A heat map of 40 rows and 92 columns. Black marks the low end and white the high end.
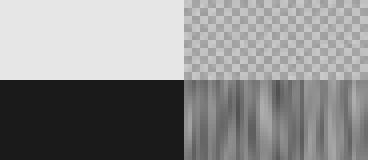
It is made of 2 by 2 panels. Panel 1,1: very high, flat. Panel 1,2: high, checkered. Panel 2,1: very low, flat. Panel 2,2: middling, streaked downward.
